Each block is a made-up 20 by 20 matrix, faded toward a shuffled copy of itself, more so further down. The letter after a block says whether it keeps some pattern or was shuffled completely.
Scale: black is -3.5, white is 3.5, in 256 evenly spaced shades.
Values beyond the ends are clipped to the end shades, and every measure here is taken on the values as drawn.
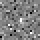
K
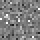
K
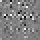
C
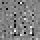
C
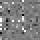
C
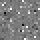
K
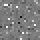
K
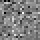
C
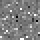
K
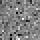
K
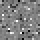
K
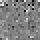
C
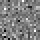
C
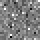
K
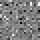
C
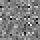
C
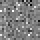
K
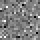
K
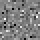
K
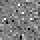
K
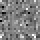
C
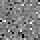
K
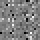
C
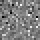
K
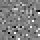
K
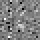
C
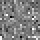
C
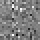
C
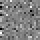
C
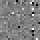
C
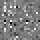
C
